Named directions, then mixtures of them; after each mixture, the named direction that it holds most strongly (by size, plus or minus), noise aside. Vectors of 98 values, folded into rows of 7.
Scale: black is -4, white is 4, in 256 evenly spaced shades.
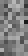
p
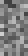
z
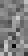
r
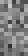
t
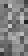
p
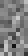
r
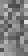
p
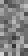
z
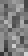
r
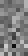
r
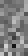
r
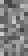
z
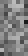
p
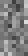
p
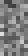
z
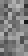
p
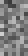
z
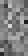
p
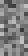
z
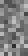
z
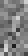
r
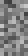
z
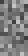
t
